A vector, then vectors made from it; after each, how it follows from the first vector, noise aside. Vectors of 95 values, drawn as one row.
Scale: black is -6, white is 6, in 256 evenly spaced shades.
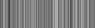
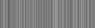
shrunk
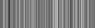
copied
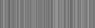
shrunk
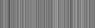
shrunk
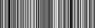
scaled up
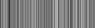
copied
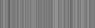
shrunk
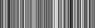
scaled up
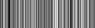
scaled up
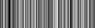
scaled up
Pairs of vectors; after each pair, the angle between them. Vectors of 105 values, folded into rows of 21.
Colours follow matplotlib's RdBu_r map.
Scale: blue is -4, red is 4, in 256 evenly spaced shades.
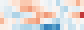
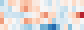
nearly parallel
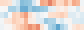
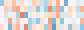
orthogonal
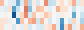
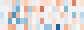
partly aligned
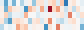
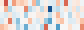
nearly opposite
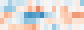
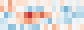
nearly opposite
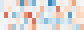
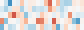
partly opposed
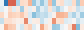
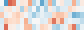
nearly parallel
